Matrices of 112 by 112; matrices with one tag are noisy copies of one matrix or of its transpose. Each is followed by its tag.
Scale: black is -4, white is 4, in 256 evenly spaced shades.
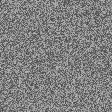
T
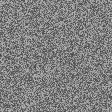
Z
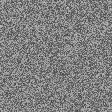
Z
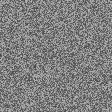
Z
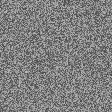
T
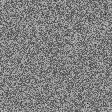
Z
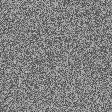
T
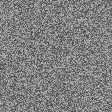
T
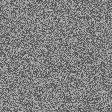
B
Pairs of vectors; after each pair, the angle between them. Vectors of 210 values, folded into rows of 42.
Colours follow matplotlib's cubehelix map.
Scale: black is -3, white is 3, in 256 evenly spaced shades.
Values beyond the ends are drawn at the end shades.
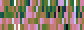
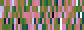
orthogonal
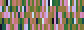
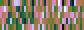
orthogonal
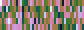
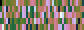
partly opposed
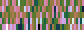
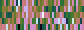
partly aligned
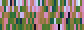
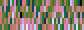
partly opposed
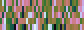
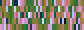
partly aligned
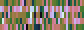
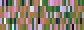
orthogonal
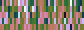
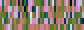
nearly opposite
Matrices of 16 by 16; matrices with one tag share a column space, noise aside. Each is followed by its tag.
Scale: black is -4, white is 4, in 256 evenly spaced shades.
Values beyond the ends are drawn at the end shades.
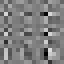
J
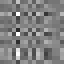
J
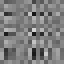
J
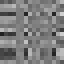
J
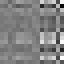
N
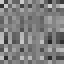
N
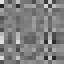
N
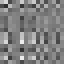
N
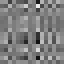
N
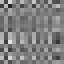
N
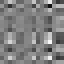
N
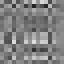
N
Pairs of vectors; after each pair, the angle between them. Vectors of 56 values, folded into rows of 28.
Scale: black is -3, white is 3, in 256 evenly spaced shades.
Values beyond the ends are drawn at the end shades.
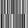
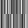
nearly parallel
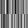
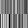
partly opposed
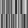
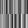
orthogonal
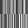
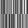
orthogonal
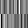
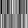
partly opposed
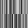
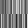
partly aligned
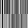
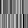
orthogonal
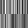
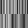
nearly parallel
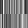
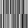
nearly opposite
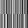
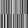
nearly parallel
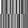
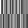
nearly parallel
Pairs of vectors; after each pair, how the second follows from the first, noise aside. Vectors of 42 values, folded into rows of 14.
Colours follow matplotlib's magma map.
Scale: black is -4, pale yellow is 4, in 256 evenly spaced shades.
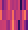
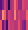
reversed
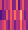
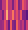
reversed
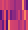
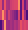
reversed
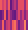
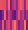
copied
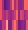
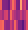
reversed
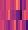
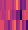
copied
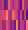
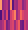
reversed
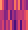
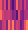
reversed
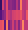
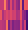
reversed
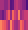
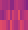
shrunk
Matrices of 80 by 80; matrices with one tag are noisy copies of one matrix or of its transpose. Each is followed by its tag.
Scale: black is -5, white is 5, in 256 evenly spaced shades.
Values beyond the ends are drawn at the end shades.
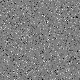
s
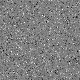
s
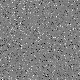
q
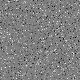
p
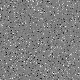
p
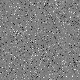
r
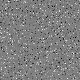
p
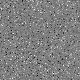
p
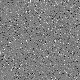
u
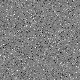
r
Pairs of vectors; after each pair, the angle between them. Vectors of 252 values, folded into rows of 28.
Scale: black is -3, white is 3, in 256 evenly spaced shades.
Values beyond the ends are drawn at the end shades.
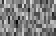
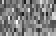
nearly opposite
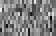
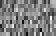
partly opposed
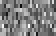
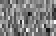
orthogonal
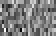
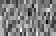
partly opposed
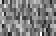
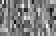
partly opposed
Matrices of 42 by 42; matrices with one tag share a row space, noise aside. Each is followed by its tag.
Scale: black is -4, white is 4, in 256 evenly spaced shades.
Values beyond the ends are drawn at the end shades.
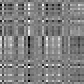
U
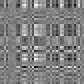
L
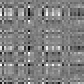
U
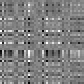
U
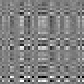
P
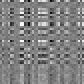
P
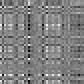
U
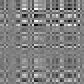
L
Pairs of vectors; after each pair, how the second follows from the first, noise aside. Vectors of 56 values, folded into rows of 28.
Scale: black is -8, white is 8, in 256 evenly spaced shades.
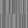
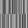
scaled up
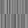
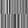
scaled up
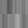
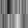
scaled up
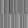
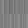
shrunk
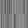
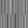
shuffled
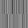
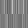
negated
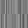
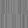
shrunk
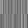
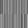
negated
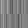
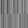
negated
